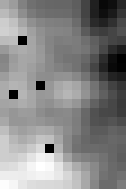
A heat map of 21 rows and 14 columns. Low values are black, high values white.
The histogram is bell-shaped. No regular stripes run through it. Four lone cells stand out, each far lower than its neighbours. Values rise toward the bottom left.
